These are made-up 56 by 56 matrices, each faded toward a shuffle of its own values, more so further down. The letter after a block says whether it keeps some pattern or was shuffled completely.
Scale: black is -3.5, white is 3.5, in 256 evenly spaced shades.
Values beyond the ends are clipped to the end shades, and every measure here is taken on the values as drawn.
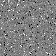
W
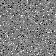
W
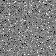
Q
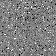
W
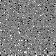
W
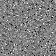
Q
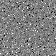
Q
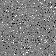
W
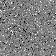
W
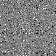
W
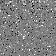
W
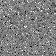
Q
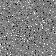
Q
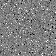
Q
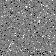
W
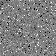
Q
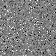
Q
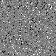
W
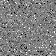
W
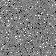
Q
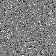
Q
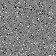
Q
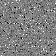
W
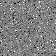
Q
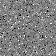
W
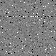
W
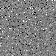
W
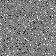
W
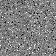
W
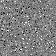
W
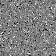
W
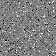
Q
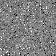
W
